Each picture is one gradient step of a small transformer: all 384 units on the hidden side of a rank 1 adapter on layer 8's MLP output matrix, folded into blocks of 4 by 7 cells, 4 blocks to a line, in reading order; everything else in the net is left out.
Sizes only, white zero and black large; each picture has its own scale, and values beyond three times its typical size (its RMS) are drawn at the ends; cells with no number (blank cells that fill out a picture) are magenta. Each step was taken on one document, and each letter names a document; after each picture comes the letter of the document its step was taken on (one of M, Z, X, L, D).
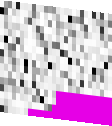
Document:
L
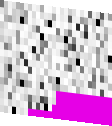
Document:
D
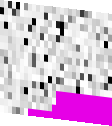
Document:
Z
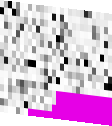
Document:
Z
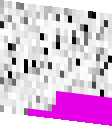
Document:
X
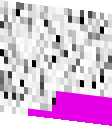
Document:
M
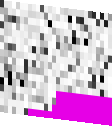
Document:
X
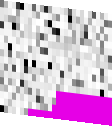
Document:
X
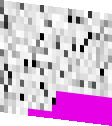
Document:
M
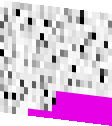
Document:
M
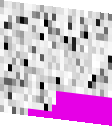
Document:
D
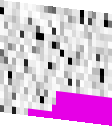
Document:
L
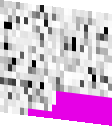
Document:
D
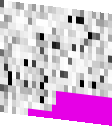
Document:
M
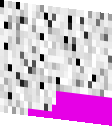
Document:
D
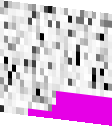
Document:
L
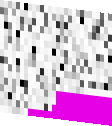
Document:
Z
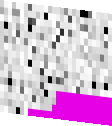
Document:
Z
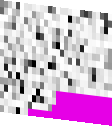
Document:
L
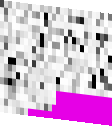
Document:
D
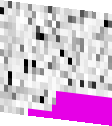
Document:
L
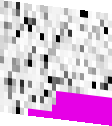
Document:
Z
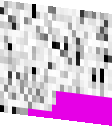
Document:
L
